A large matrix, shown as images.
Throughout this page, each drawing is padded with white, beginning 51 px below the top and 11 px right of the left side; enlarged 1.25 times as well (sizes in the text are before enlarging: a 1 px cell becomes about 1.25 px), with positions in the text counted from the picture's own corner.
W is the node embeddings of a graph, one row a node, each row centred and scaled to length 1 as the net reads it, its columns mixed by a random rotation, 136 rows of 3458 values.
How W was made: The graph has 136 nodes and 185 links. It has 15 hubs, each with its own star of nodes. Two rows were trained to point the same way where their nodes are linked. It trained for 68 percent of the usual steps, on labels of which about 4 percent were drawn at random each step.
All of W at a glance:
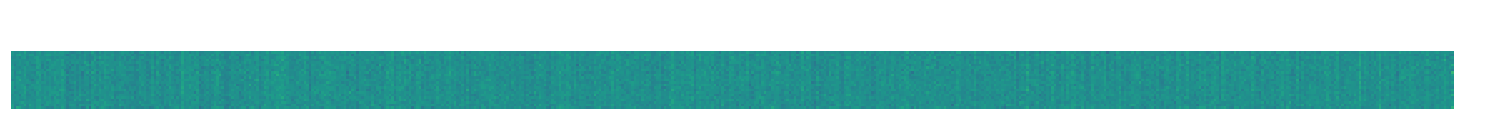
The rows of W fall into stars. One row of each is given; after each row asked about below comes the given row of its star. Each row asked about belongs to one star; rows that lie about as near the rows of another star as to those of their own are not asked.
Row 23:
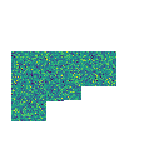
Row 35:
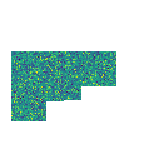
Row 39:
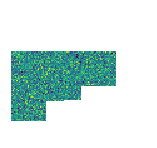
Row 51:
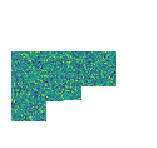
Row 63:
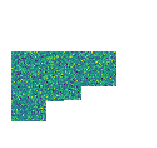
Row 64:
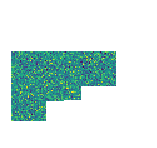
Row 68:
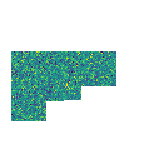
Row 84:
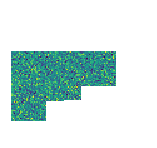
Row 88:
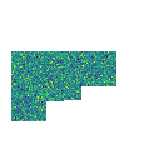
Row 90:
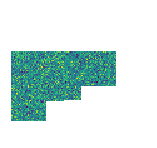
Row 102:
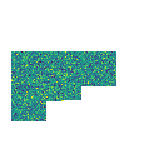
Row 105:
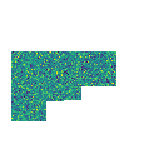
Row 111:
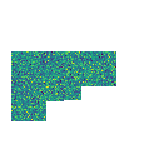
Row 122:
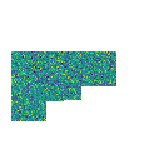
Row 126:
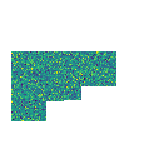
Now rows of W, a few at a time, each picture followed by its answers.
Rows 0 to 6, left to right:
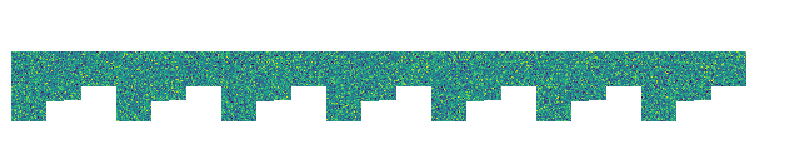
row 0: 35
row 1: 64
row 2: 68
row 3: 39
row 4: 88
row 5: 68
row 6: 111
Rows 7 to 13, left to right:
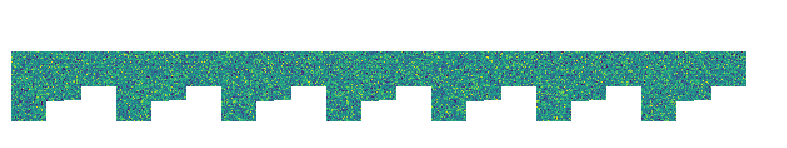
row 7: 68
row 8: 88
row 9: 90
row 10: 63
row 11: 111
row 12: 126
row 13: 126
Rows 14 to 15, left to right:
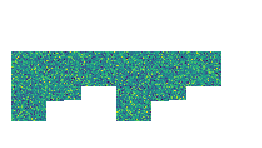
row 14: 105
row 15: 39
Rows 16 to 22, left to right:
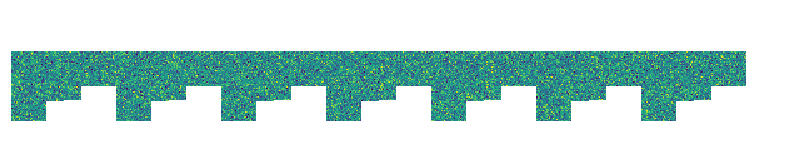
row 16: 84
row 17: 102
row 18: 102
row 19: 68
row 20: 64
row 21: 111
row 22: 90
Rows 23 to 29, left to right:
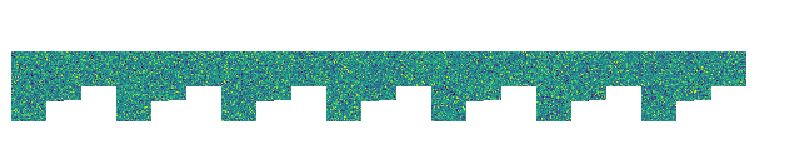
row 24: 23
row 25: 64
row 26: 23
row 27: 102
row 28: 88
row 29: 102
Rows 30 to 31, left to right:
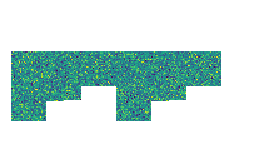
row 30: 23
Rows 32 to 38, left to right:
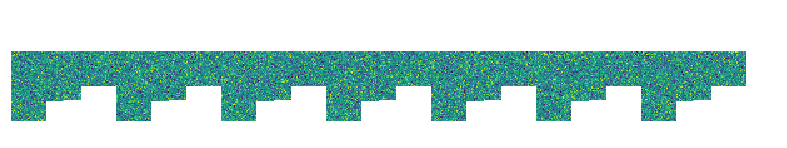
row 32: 126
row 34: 64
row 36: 90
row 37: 88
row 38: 102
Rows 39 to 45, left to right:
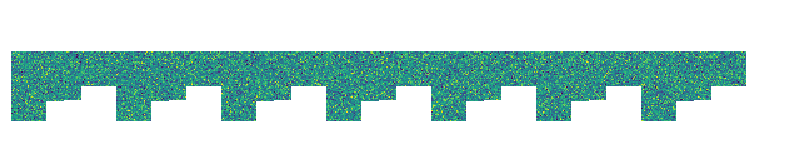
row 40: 39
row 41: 84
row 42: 111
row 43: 90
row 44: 90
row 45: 105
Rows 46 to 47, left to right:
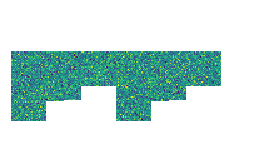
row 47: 105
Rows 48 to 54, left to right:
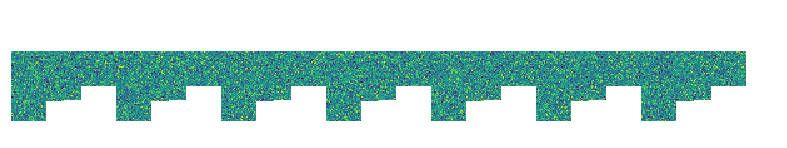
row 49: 68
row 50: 63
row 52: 35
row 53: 23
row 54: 90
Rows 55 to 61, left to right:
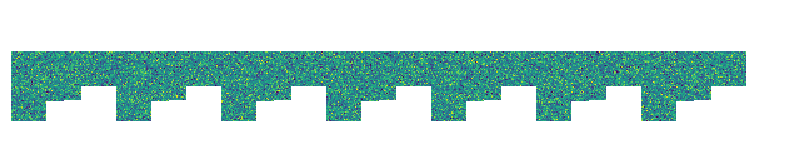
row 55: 105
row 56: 35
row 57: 126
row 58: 39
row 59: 126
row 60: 35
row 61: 122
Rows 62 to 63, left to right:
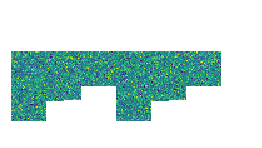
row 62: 68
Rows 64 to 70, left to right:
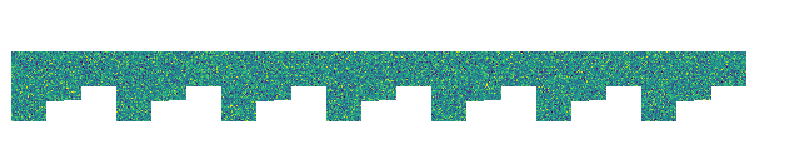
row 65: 39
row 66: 111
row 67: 64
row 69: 68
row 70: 68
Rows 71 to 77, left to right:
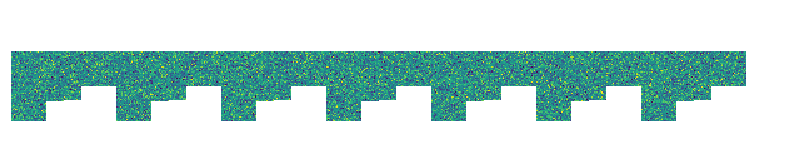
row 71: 23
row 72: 63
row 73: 23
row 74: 105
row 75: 102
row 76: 90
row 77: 35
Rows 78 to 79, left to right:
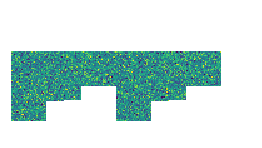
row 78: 111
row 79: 63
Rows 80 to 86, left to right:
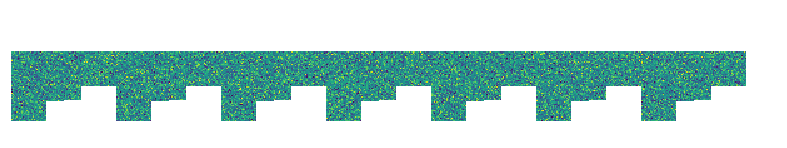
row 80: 39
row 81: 111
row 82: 68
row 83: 102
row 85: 122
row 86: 105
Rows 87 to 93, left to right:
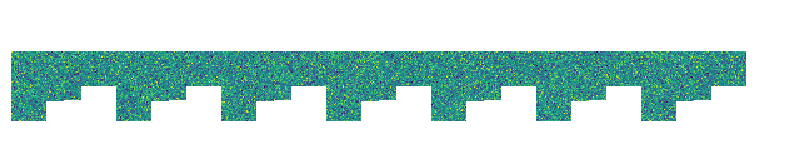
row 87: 122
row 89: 90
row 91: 64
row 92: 35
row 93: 23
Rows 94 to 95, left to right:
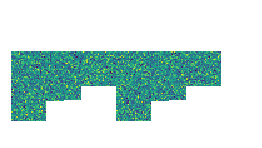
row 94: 39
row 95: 84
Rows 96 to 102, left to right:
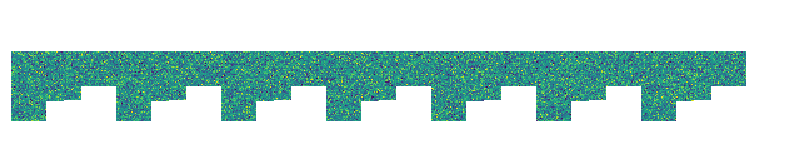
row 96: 88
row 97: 102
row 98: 68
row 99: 63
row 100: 105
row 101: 126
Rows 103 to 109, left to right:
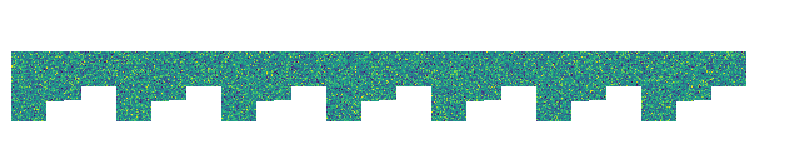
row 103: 105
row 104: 39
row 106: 102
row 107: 84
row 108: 126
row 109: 126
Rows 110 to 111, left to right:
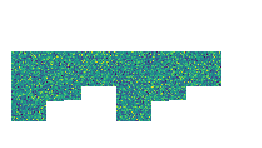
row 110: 88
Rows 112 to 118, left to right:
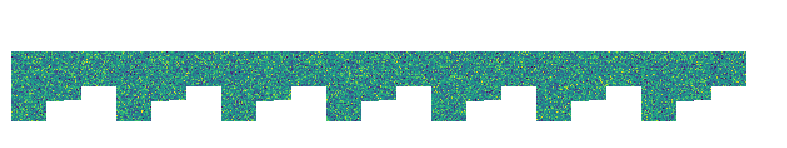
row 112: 39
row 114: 90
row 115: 51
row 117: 39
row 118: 64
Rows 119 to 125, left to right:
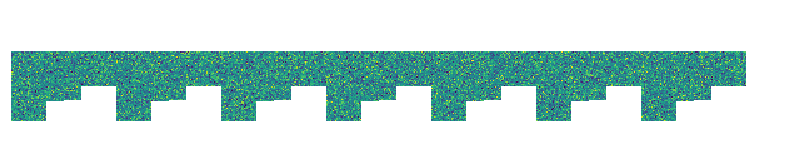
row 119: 88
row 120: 35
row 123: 35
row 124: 105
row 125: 105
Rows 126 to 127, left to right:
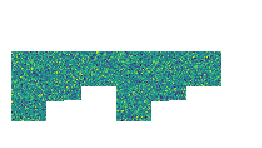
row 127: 122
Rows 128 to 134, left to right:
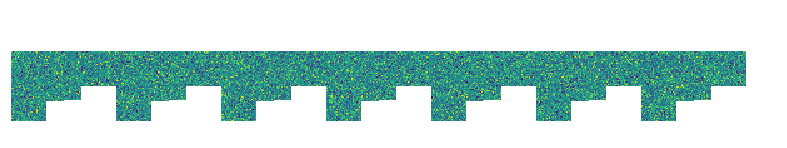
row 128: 90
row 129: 102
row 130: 84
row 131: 35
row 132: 63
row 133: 51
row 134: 111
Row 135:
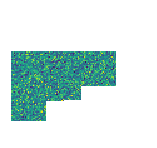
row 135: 35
